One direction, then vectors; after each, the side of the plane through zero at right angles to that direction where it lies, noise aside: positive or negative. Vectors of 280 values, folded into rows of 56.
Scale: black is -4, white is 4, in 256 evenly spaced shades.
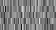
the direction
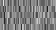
positive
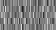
negative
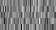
positive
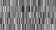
negative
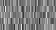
negative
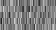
negative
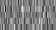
positive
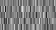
positive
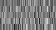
negative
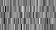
positive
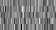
positive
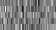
negative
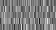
negative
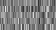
negative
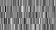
positive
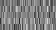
negative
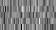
positive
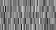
positive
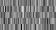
positive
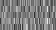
negative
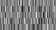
negative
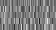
negative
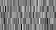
positive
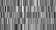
positive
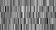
positive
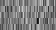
positive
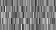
negative
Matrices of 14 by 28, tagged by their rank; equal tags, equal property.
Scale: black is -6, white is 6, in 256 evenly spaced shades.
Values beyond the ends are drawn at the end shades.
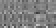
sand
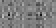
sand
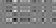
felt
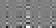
felt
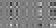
felt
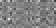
sand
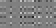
felt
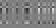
felt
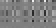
felt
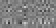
sand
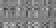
sand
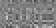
sand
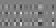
felt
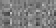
sand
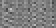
sand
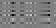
felt
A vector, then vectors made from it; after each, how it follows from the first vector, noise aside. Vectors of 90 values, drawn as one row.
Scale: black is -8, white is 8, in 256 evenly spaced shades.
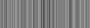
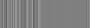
partly zeroed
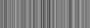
copied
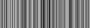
scaled up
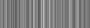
negated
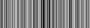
scaled up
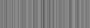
shrunk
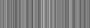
negated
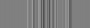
partly zeroed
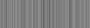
shrunk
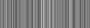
negated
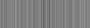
shrunk
